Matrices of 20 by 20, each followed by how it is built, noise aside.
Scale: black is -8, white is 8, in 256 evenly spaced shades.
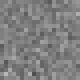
noise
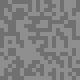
noise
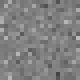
noise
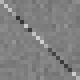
diagonal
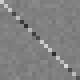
diagonal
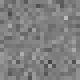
noise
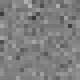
noise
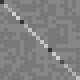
diagonal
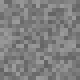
noise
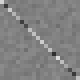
diagonal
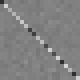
diagonal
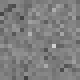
noise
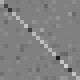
diagonal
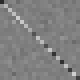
diagonal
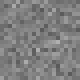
noise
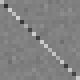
diagonal
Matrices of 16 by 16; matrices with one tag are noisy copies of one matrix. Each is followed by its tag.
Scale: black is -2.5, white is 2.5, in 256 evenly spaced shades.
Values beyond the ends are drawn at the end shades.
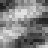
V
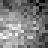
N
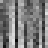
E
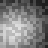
N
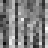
E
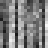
E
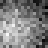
N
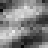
V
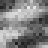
V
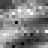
V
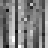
E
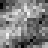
V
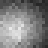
N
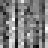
E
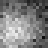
N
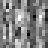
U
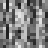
U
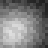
N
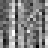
E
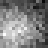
N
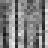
E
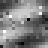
V
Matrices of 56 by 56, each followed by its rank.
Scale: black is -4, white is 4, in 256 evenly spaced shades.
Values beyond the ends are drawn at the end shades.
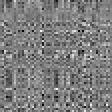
five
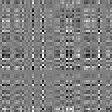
two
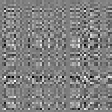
three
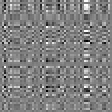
two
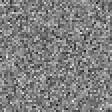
full rank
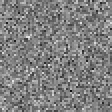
full rank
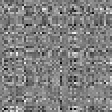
five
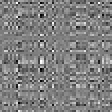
three
